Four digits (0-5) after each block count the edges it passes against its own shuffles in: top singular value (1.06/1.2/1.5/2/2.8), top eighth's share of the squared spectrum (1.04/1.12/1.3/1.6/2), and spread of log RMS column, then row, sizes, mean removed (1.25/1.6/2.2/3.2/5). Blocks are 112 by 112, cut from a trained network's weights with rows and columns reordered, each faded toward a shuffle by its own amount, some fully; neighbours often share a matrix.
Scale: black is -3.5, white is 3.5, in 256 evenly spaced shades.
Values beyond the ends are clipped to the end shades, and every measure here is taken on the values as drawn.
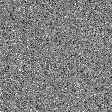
2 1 0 0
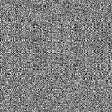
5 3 2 3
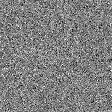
2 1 0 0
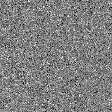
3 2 1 0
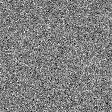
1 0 0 0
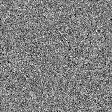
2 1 0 0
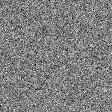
0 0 0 0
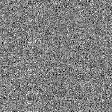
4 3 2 2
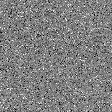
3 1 0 1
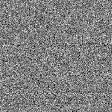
3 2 1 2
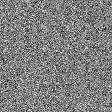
2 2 1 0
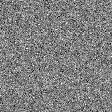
2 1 0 0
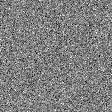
1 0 0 0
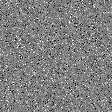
0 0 0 0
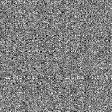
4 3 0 3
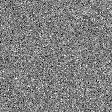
0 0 0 0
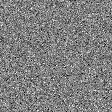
0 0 0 0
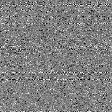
4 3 0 3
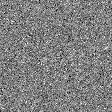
0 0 0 0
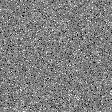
2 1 0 0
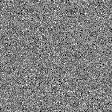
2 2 1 1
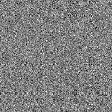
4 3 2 2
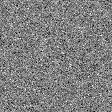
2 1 0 0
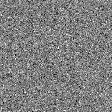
3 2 0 1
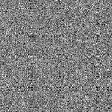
4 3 1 2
